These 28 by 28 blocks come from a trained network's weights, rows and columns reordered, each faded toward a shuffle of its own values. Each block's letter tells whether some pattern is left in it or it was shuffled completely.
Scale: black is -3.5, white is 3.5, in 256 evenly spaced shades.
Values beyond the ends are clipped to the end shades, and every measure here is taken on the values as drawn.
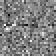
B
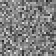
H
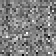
B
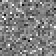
H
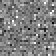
B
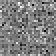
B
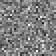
B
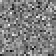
H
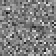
H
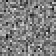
H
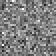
B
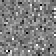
H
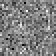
H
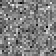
B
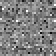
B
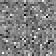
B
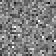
B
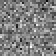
B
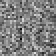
B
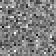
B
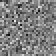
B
